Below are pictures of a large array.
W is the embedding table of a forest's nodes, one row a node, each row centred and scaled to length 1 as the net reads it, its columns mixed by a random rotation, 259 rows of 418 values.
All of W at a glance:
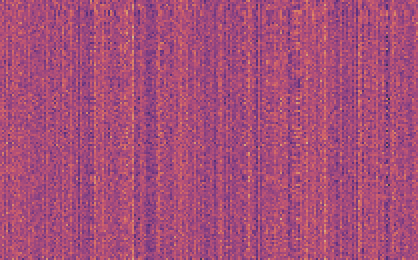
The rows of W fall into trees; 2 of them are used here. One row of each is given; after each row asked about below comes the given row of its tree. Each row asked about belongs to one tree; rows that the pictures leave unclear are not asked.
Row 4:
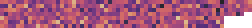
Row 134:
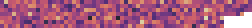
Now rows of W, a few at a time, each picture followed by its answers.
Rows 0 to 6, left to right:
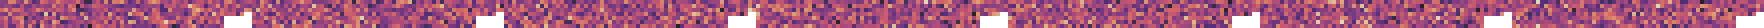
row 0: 4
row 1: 4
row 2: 4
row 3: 134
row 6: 4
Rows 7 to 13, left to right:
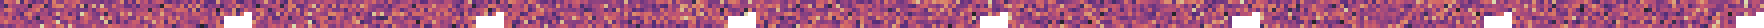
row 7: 4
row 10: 134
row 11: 134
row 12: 134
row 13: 134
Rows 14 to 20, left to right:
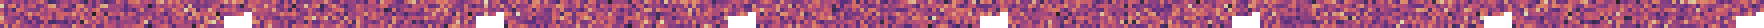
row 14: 134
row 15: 134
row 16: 134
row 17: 4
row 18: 4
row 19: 134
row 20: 134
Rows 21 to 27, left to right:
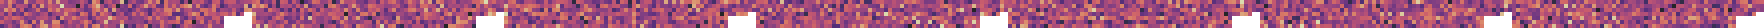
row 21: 4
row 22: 134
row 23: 134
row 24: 4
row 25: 134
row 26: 4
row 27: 4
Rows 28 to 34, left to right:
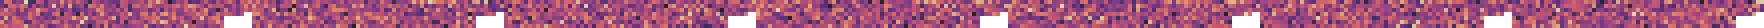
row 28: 4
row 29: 134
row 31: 134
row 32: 134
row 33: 134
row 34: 4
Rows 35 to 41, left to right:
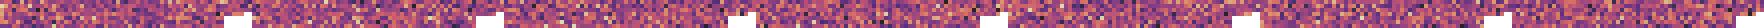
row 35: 134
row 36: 4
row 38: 4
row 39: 134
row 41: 4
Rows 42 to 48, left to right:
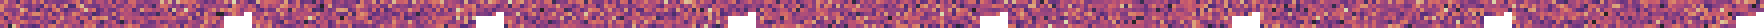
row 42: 134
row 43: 134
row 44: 134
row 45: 4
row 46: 4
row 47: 134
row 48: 134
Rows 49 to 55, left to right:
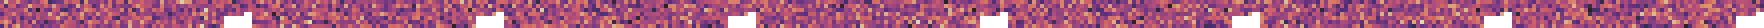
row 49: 134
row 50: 4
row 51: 4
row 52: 4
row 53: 4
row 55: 4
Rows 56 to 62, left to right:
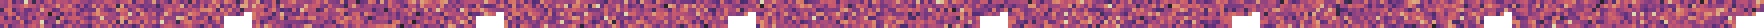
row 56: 4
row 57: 134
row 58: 4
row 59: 134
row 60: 4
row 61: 4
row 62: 4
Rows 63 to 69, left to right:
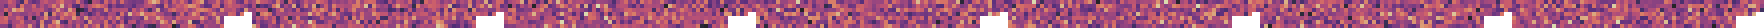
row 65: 4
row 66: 134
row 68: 4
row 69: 4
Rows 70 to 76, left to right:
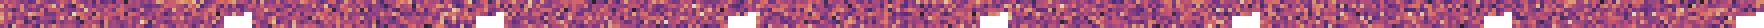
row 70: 134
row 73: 134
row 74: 134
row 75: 4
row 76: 4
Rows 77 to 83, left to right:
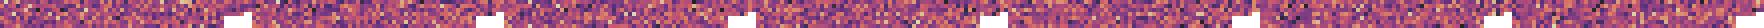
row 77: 134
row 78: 4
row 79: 4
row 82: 4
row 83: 4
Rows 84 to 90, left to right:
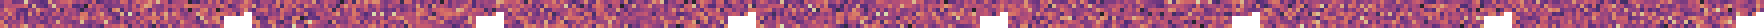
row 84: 4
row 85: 4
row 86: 4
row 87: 4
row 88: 134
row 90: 4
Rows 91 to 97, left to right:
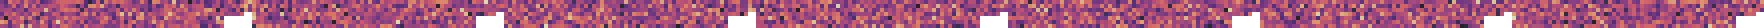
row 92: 134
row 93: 4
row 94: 4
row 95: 4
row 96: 4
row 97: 134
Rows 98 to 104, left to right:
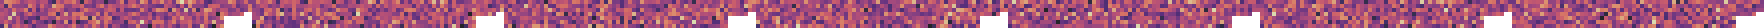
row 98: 134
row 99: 134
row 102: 134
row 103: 134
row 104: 134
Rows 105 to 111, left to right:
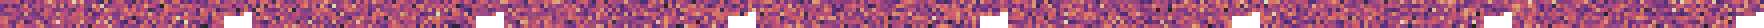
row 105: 4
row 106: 4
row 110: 134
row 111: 134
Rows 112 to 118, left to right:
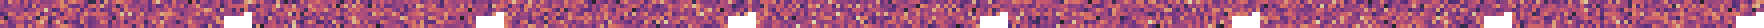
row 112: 4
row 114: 4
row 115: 4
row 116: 134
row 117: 4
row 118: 4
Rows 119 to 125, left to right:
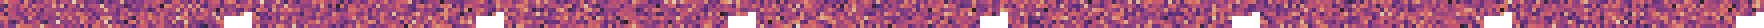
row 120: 4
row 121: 134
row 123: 134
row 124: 4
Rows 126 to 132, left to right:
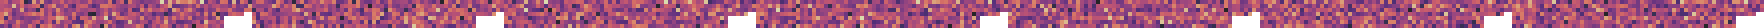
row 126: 134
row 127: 4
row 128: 134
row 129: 134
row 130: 4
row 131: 4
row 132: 134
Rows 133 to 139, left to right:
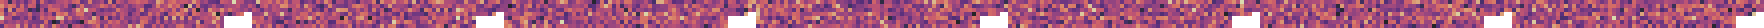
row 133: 134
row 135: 4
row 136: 134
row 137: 134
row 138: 4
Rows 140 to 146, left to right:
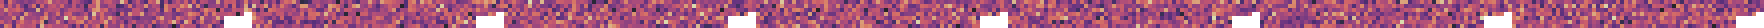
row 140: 4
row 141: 134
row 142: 4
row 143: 4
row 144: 134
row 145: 134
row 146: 4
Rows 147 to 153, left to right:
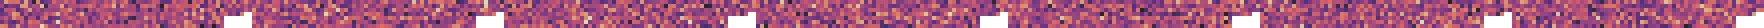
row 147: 4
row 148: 134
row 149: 4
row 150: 4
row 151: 134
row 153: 4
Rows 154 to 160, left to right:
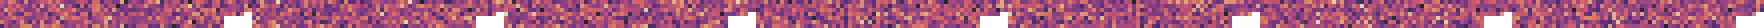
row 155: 4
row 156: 134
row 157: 4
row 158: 134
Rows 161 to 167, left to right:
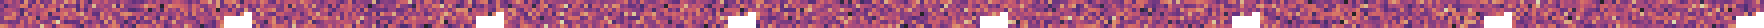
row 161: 4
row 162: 4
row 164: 134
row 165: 134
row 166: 134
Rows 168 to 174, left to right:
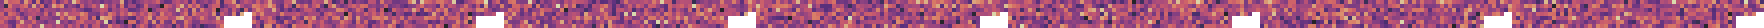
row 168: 4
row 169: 134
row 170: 4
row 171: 134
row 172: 134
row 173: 134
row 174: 134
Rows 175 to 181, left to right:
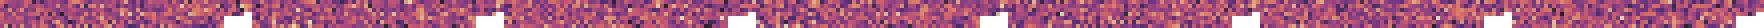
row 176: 4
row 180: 4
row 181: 4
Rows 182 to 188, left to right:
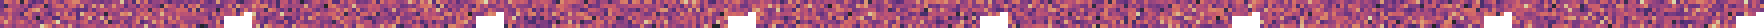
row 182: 4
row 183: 134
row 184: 134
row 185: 134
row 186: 4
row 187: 4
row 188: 134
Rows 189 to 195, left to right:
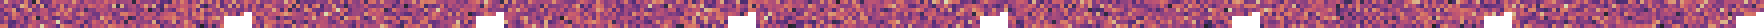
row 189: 4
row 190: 134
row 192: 134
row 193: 4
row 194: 4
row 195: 134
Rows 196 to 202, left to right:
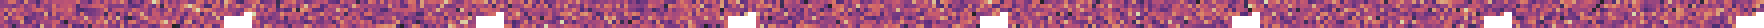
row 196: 4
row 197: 134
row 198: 4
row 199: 134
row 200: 4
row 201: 134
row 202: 4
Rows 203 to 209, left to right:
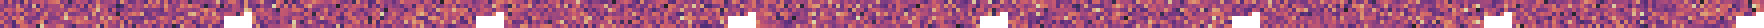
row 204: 4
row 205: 4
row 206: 4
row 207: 134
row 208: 4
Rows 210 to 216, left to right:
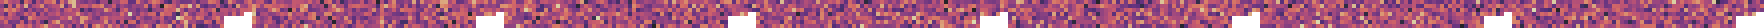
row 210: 4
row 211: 134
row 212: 134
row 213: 4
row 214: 4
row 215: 4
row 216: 134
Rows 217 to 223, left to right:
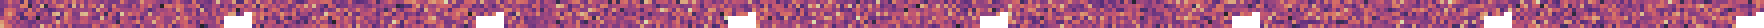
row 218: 134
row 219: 134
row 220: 4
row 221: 134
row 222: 134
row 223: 4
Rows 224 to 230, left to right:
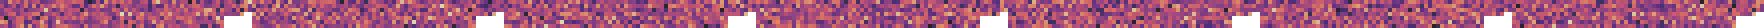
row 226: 4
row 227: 4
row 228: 4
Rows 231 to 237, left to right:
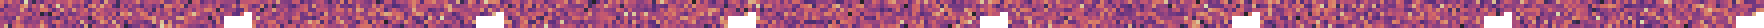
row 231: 4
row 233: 4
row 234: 134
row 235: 4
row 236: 4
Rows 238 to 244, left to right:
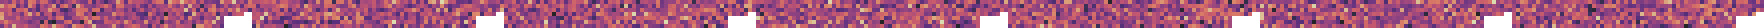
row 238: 134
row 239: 134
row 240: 4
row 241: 4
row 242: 4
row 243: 134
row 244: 4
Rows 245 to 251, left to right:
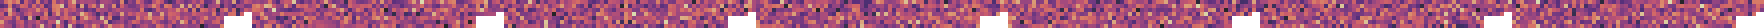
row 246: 134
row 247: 4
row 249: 4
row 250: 4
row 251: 4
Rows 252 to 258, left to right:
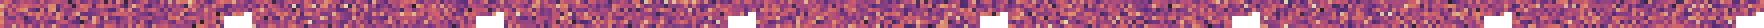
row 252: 134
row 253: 4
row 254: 134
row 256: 4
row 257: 4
